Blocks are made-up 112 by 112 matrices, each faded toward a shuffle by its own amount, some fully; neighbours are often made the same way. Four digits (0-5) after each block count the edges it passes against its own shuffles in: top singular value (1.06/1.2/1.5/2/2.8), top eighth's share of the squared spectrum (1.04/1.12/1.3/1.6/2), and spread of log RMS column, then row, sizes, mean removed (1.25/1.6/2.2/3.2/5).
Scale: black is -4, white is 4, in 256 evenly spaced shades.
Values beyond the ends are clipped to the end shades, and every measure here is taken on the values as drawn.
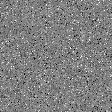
2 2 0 0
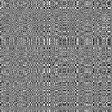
5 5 4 4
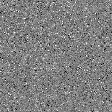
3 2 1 1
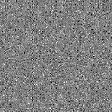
4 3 2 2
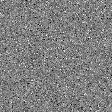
3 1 0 0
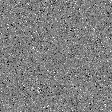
0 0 0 0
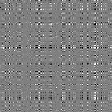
5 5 4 4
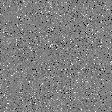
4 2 1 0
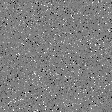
0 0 0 0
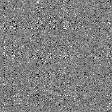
2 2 3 3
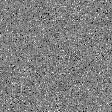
0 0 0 1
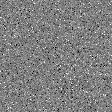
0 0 0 0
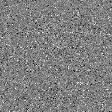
1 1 1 2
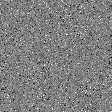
0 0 0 0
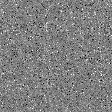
0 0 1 1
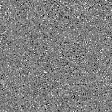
3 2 1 1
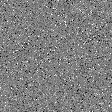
1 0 0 0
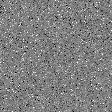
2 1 0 0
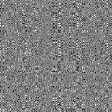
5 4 3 3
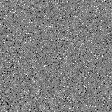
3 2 0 1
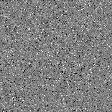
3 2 0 0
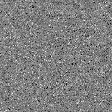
3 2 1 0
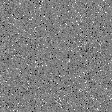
1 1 1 0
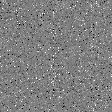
1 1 1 0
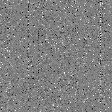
2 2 2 0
